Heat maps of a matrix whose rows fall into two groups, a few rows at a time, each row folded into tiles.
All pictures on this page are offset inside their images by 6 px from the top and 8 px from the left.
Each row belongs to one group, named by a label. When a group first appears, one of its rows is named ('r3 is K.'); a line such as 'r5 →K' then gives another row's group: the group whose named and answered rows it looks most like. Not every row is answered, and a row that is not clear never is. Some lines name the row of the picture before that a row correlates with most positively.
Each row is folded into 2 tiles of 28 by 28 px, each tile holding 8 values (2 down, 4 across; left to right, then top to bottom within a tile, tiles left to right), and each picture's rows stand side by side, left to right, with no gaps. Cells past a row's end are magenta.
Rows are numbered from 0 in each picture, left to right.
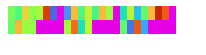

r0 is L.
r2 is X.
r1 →L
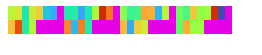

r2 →X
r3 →L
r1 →X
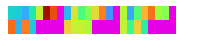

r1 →L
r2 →X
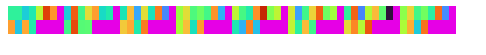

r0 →X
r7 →L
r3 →L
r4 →X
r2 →L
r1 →L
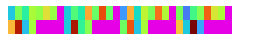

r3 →X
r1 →L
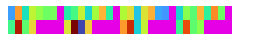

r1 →L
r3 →L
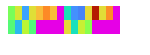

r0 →X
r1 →X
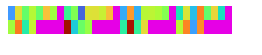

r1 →X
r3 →L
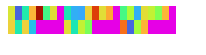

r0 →X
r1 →X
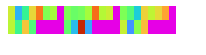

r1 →X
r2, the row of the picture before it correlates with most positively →2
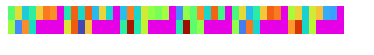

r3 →L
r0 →X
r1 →L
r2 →L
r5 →L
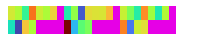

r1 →X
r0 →X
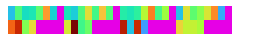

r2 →X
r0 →L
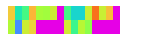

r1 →X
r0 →X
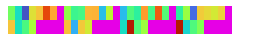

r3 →X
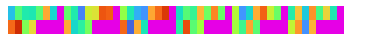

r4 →X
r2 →X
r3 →L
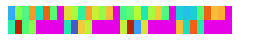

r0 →L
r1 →X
